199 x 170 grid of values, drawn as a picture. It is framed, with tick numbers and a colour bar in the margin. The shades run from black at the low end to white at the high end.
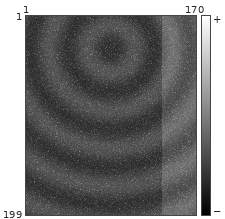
Seam: vertical, 80% of the way across, the right part higher. Rings: centred on the top middle. Average level on the scale: 30%.
